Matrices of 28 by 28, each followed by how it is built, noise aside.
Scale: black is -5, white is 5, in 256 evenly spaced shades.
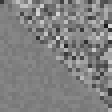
upper triangular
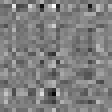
low rank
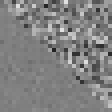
upper triangular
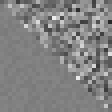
upper triangular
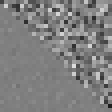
upper triangular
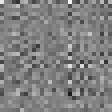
low rank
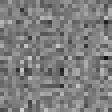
low rank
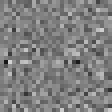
low rank
